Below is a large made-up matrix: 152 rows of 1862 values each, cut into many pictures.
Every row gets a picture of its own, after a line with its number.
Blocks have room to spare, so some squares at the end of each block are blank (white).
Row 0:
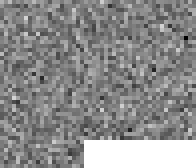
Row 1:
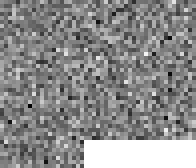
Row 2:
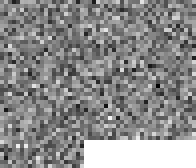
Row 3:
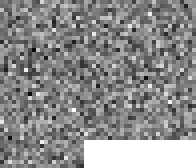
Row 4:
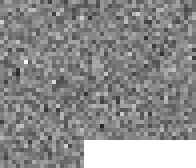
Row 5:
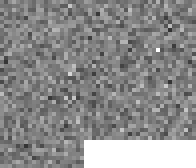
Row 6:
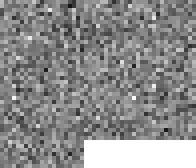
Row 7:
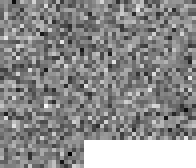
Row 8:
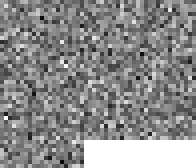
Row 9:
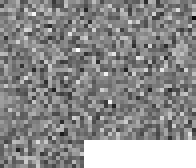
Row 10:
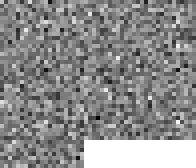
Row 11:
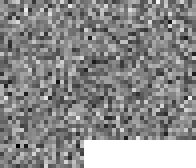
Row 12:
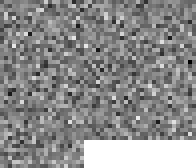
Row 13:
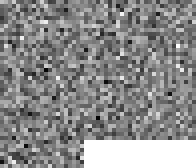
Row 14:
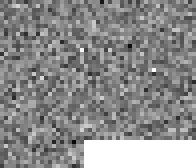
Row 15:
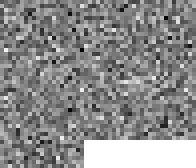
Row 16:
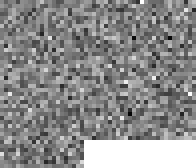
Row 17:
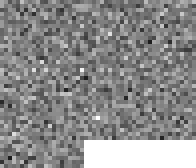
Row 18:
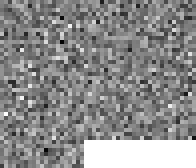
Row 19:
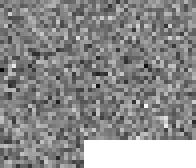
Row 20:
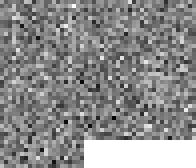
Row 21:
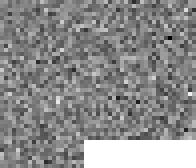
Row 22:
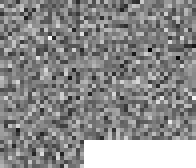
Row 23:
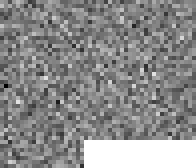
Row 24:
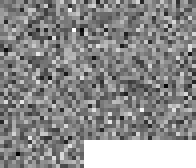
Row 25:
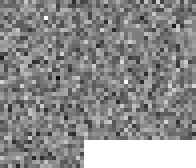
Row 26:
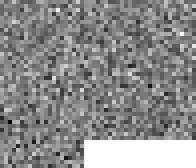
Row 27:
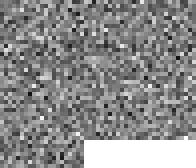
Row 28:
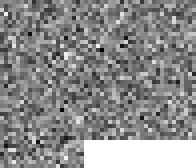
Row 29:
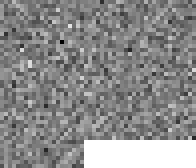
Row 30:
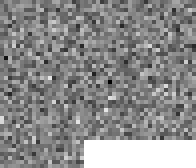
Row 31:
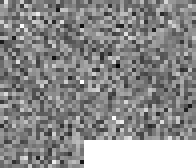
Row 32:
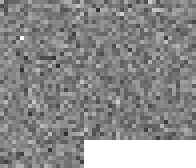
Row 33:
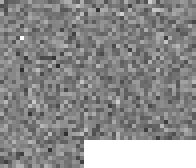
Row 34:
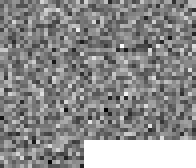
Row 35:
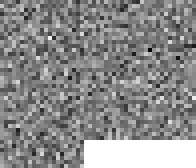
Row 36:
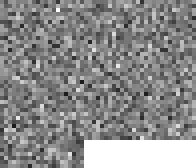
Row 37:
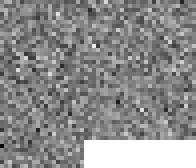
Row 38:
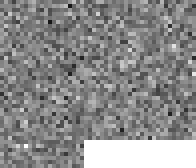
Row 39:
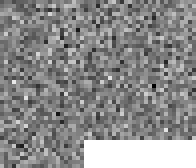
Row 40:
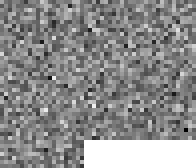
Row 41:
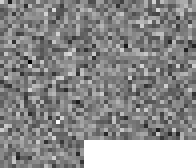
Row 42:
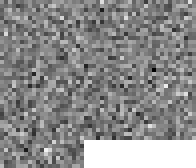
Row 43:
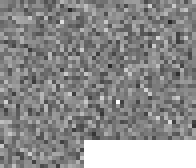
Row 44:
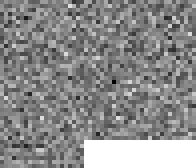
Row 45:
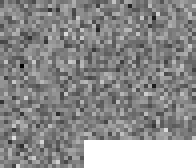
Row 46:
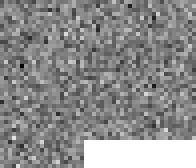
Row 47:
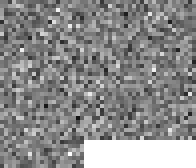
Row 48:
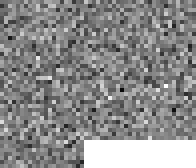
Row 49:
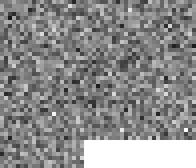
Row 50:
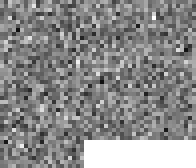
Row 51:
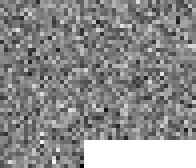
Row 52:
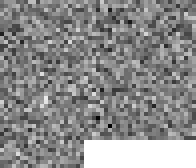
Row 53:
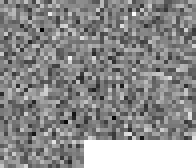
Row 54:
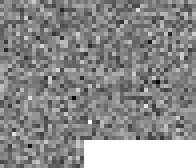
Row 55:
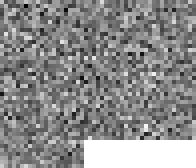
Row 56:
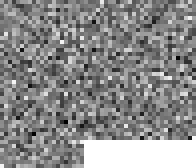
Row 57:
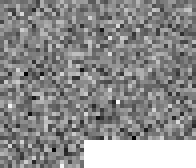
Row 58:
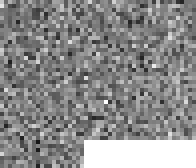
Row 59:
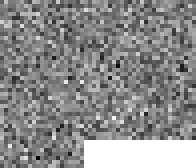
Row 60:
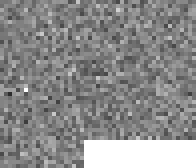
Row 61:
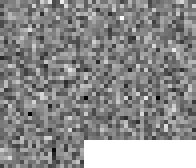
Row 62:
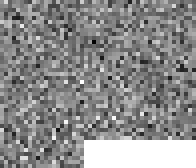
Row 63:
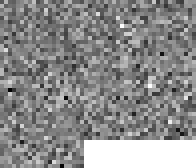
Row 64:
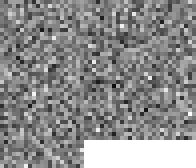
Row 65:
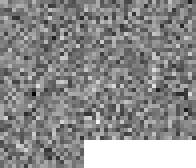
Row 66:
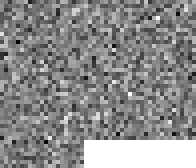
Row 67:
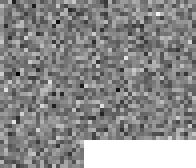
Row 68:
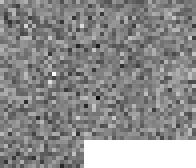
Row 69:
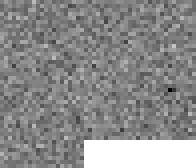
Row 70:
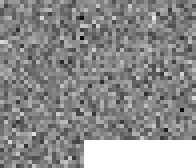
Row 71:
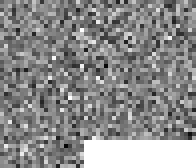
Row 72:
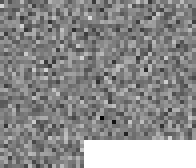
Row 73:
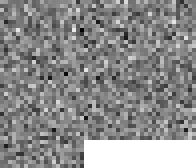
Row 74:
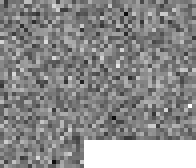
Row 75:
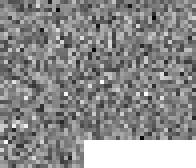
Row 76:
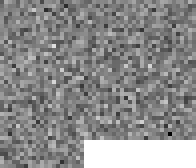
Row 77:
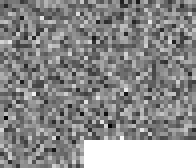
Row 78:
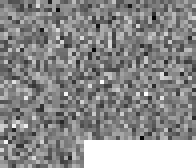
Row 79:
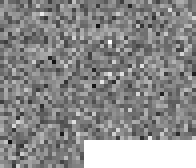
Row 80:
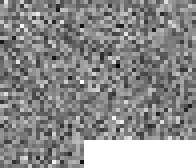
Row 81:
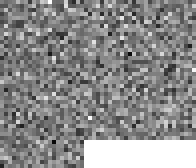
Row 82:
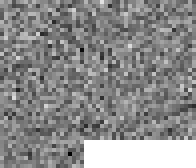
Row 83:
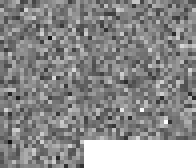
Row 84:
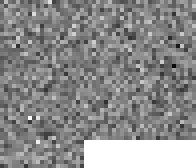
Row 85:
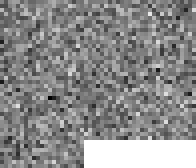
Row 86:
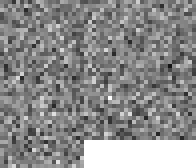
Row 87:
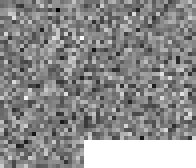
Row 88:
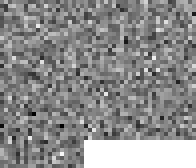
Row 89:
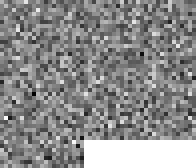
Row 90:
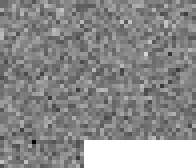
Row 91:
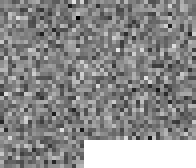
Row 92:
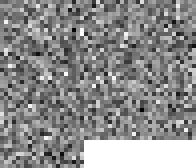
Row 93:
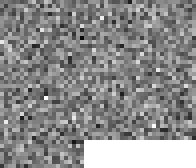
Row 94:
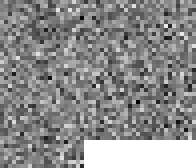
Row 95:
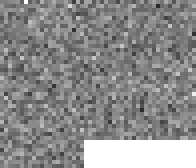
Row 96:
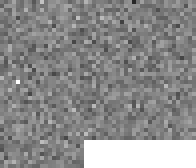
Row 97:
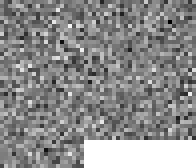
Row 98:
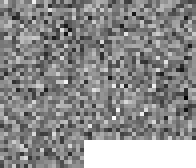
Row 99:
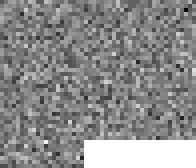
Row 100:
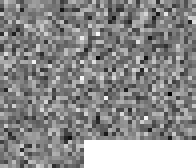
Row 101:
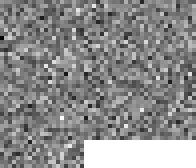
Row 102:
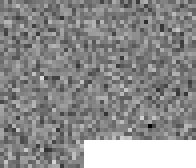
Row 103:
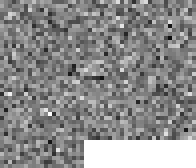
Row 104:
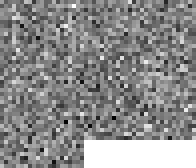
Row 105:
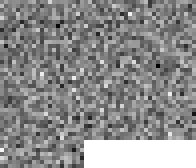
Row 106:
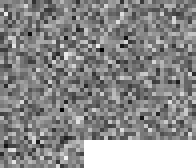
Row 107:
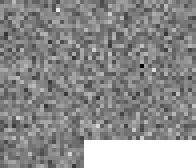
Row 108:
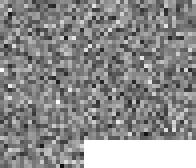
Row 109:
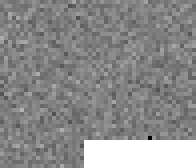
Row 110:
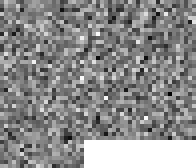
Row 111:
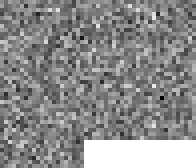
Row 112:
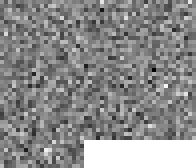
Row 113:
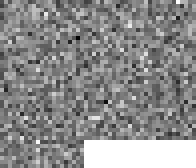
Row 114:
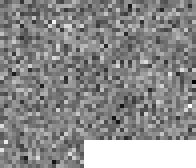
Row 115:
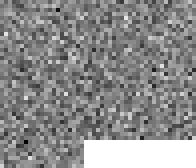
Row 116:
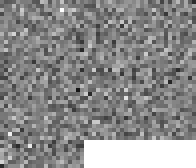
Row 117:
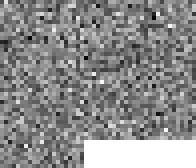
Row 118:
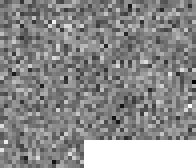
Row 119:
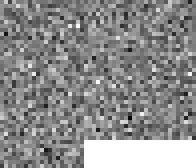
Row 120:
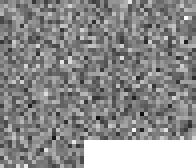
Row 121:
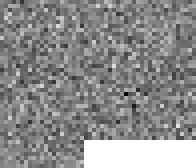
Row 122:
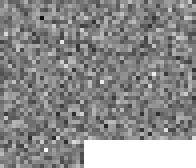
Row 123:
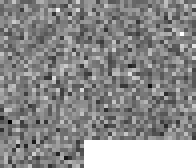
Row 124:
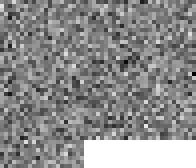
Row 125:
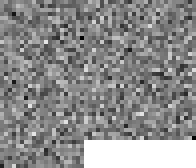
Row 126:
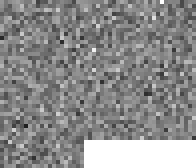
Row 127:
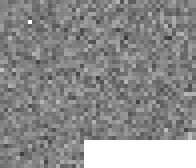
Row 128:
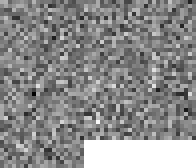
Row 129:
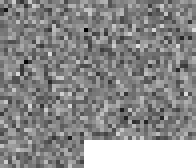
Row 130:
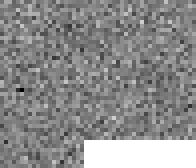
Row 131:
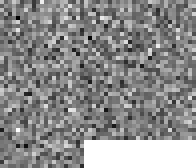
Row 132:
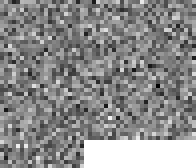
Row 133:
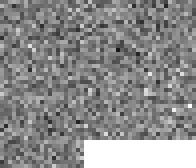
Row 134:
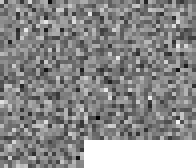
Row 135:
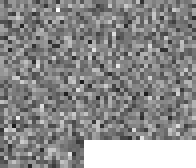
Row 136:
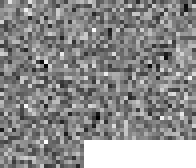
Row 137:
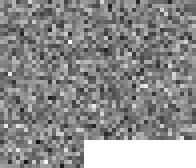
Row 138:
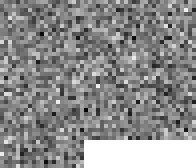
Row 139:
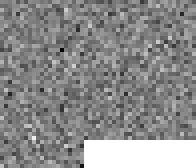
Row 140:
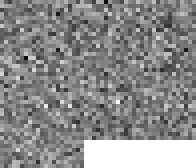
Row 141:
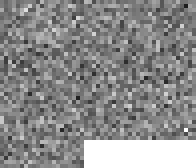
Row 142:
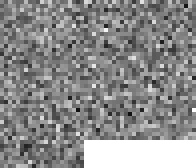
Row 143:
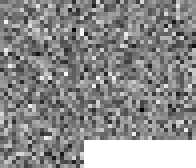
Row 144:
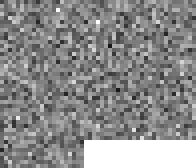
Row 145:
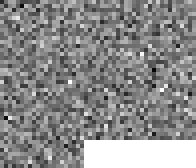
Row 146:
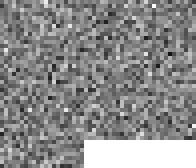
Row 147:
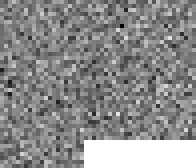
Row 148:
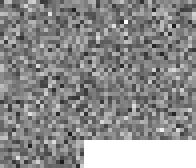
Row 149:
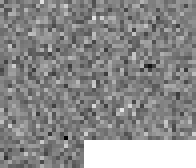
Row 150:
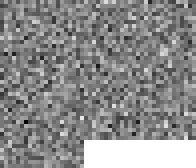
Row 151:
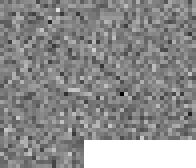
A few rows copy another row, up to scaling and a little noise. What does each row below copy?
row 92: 143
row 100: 110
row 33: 32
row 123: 26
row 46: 45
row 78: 75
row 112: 42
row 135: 36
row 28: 106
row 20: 104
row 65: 128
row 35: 22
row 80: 31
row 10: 134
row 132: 2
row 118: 114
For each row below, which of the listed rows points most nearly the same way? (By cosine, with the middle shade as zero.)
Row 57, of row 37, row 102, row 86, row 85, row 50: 86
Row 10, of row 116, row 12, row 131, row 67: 116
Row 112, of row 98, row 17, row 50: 50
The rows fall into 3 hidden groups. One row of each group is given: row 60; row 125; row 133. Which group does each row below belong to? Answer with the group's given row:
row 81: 133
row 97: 125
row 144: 125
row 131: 60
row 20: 125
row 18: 125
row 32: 133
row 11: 60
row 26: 60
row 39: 125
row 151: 125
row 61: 133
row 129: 133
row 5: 60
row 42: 125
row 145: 125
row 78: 125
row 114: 125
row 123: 60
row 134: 133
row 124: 60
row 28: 60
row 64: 125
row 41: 133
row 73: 60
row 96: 60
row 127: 60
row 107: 125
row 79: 125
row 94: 60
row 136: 133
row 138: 60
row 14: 125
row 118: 125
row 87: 125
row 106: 60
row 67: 133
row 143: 60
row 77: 125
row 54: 133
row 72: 133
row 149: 60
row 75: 125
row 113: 133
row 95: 60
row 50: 125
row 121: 133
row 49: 60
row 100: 133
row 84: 133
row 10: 133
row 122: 125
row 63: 60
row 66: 133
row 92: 60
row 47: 125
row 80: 125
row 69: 60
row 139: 60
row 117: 125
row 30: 60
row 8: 125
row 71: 60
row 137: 133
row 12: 60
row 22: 60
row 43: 133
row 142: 60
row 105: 133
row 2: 60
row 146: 133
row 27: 60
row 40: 60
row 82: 125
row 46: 125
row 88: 133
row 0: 125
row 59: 125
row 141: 60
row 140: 133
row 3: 60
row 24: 60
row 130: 125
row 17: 133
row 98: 125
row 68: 133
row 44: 60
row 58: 133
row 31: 125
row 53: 125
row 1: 60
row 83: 60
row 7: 125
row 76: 133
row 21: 60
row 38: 60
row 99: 133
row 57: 133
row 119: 125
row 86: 133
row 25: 133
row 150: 133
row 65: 125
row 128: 125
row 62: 125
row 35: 60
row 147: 60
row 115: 125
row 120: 125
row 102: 125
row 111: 125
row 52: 133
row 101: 60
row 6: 125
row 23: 133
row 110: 133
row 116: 133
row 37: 133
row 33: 133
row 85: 60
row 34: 60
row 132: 60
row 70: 125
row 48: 60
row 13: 133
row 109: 60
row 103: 60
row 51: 60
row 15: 60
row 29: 125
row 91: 60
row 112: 125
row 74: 125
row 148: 133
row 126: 125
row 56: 125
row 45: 125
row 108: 60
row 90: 133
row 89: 125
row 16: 60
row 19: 60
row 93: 125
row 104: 125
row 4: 133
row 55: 125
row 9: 133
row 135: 125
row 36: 125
